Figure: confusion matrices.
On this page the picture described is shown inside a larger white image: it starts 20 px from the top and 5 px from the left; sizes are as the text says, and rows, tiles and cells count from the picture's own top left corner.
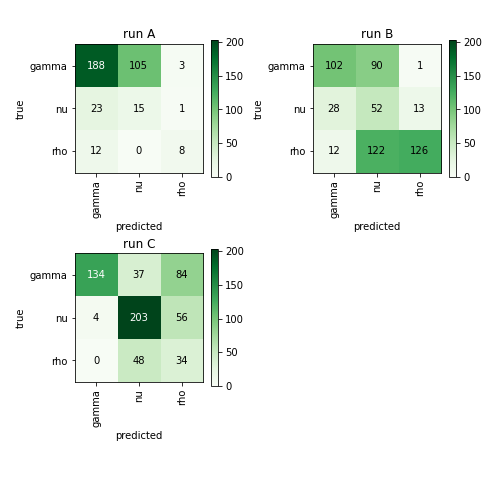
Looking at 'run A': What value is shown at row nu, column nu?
15
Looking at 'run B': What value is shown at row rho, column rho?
126
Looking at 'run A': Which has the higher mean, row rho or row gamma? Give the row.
gamma
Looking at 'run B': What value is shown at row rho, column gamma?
12
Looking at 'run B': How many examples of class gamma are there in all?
193
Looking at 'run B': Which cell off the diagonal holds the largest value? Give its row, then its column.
rho, nu
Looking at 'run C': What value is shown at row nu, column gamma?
4
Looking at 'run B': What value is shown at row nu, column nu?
52
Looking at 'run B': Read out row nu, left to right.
28 52 13
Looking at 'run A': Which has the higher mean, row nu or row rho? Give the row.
nu
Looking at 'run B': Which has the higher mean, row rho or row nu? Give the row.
rho
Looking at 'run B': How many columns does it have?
3
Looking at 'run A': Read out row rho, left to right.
12 0 8
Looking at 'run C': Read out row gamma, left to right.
134 37 84
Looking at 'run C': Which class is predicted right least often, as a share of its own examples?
rho
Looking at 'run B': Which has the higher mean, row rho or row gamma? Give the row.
rho
